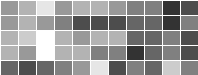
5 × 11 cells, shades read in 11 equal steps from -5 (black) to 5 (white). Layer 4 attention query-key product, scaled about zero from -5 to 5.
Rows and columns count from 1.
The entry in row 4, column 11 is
-2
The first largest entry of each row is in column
3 2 3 3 6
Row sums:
8 -7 13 6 1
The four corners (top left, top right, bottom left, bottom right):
1 -2 -1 0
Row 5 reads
-1 -2 -1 0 1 4 -2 0 -1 3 0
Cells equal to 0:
11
